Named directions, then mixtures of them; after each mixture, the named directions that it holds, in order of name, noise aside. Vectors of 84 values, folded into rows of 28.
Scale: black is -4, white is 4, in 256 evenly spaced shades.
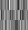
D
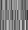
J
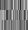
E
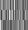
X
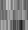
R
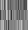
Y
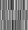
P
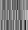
J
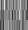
E, J, Y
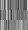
Y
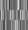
D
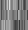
D, J, R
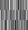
D, E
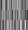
J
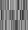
D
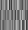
D, J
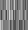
R, X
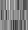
D, R, X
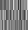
D, E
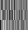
X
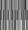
J, Y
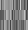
E, R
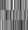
E, R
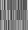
Y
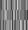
J, P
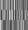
X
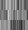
R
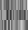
D, E, R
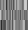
P, R, Y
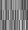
J, X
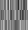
D, Y
